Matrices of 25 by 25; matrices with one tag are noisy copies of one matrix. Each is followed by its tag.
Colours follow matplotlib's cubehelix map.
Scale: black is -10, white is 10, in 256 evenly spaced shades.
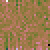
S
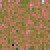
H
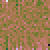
S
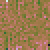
S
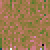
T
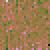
S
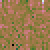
H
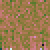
T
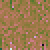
T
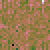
H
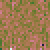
T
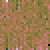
S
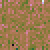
H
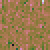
H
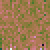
T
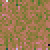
S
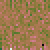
T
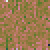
S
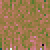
T
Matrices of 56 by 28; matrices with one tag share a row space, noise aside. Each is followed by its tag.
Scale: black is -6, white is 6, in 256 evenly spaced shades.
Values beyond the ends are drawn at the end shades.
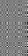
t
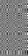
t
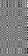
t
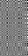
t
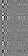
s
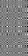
t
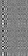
s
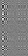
s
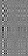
s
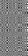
t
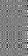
t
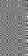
t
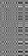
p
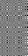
t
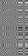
p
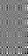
t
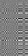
p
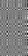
t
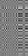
p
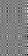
t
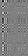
s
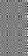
t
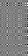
t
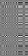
p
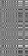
p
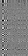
s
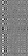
s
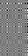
t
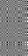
t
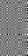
t
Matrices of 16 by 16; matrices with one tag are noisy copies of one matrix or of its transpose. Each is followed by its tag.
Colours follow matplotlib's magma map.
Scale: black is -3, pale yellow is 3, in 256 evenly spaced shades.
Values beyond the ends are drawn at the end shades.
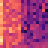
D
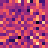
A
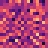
A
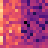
D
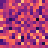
A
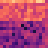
D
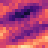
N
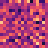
A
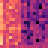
D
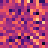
A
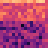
D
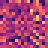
A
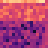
D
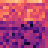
D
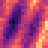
N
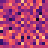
A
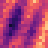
N
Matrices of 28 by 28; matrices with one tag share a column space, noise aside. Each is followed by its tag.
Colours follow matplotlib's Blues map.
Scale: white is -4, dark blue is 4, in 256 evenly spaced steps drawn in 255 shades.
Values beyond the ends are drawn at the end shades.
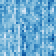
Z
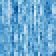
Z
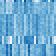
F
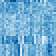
F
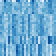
F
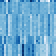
F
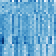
F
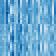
Z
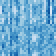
Z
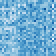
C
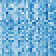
C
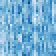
Z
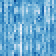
Z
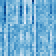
Z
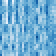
Z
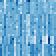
F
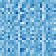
C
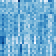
F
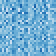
C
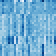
F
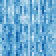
Z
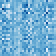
C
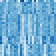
F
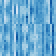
Z
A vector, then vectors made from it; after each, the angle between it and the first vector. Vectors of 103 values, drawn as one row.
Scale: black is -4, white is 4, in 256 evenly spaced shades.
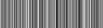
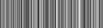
nearly opposite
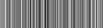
orthogonal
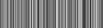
nearly opposite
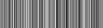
nearly parallel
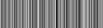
nearly parallel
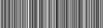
nearly parallel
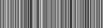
partly opposed
